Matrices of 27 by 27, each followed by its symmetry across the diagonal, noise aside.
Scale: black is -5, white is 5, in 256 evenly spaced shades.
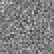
symmetric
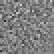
antisymmetric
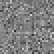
antisymmetric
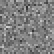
antisymmetric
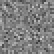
antisymmetric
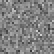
neither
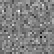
neither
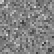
symmetric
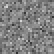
symmetric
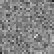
symmetric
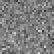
neither
